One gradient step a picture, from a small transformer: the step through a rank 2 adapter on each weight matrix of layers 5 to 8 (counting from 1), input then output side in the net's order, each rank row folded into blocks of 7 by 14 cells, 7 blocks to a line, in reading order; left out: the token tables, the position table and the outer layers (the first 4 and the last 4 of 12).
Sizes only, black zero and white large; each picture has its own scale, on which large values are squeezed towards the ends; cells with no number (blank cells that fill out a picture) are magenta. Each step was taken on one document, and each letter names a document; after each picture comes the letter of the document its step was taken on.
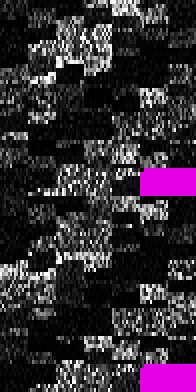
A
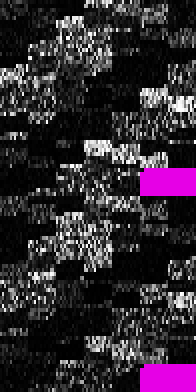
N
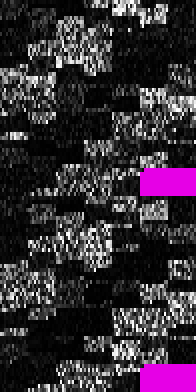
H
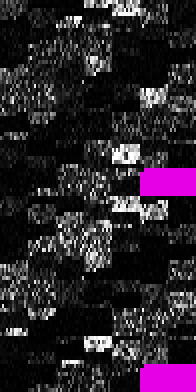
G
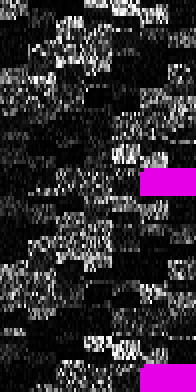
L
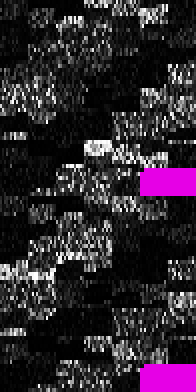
N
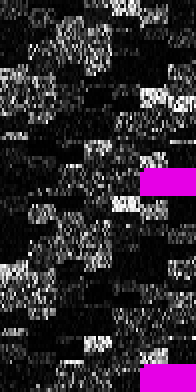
N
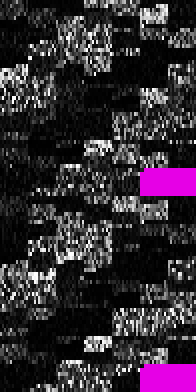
L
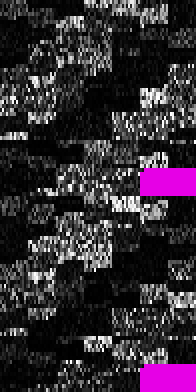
N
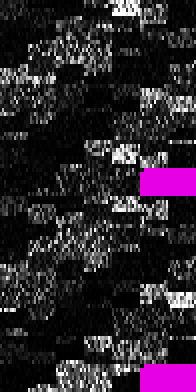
G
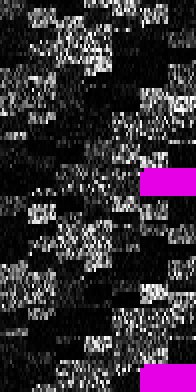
H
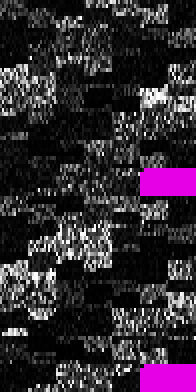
L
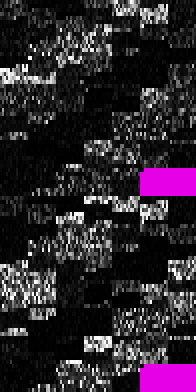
H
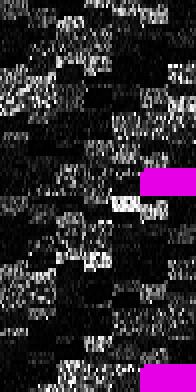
A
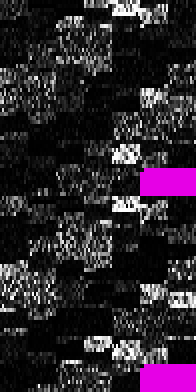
G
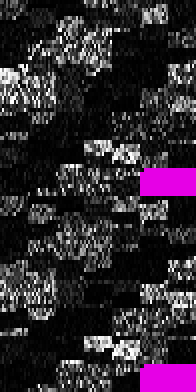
H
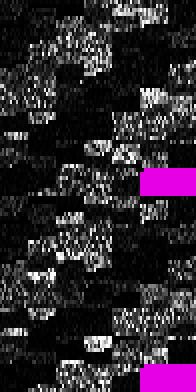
G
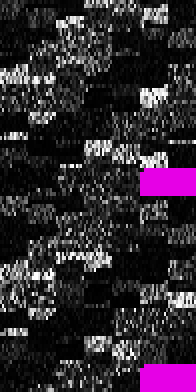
N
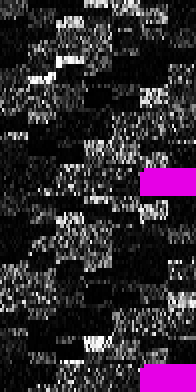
A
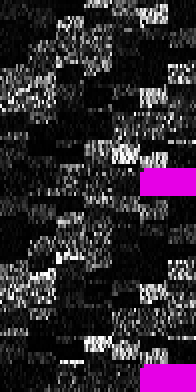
A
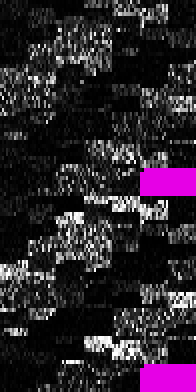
G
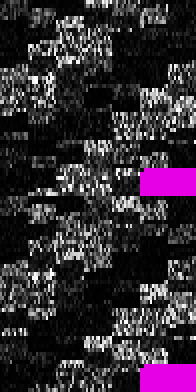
N
